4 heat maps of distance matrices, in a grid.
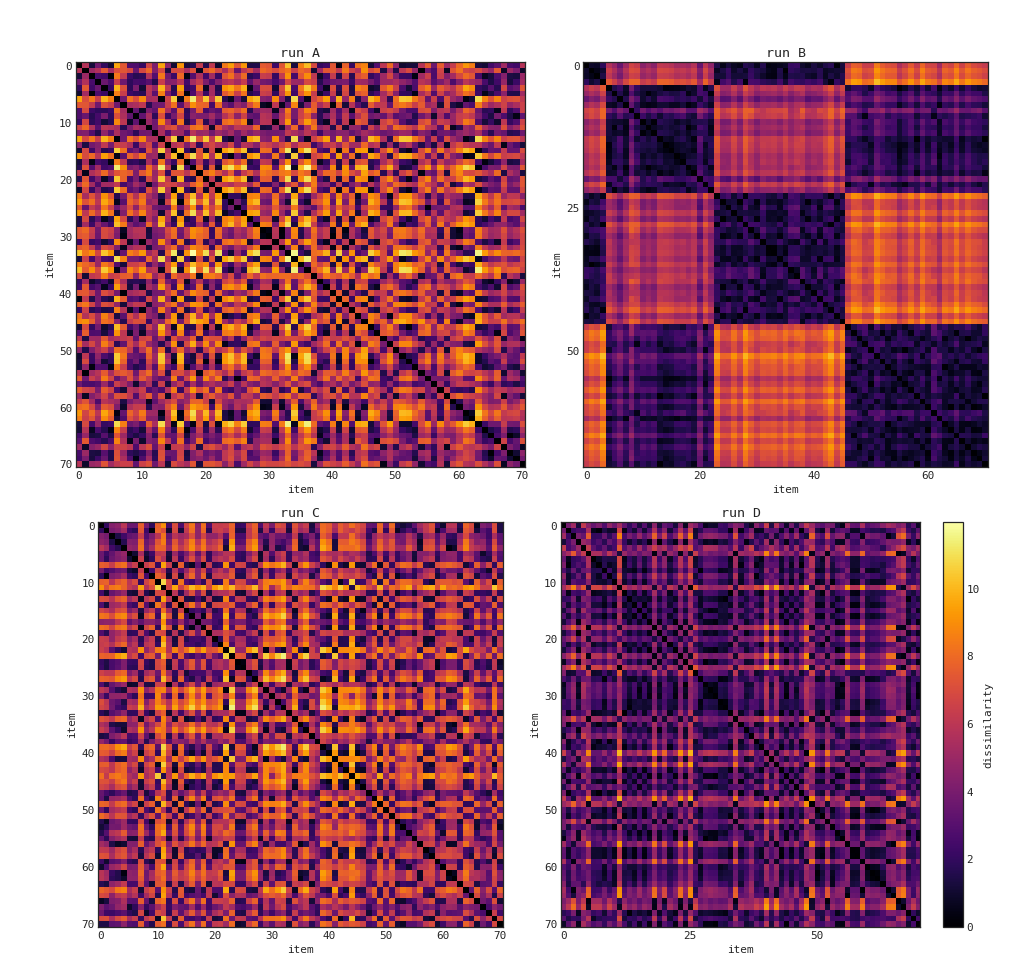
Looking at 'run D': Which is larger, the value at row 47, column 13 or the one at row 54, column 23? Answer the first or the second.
the second
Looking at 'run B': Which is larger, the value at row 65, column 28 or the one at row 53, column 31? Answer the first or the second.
the first
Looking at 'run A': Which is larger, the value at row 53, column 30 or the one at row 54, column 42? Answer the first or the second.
the second
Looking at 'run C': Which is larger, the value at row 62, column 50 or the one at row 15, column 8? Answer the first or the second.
the first
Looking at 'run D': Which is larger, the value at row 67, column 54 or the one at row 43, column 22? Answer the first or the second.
the first
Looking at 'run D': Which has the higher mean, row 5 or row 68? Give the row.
5
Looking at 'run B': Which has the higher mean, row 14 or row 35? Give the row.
35
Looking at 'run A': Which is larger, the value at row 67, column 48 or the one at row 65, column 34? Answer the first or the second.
the second
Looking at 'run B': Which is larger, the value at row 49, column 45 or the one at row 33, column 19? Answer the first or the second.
the first
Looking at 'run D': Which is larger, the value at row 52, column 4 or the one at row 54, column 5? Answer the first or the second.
the first
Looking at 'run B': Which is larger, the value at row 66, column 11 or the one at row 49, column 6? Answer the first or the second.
the second
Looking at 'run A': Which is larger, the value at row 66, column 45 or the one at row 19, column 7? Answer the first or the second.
the second
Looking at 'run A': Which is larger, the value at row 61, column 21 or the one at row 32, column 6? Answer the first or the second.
the first
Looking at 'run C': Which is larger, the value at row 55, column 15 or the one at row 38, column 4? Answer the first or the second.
the first
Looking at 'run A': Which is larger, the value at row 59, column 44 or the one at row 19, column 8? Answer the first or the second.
the second
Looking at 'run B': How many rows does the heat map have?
71
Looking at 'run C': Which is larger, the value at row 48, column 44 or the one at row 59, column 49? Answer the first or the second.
the second
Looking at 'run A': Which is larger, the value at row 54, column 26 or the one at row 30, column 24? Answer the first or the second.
the first
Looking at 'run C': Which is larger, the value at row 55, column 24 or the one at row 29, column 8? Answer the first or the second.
the second
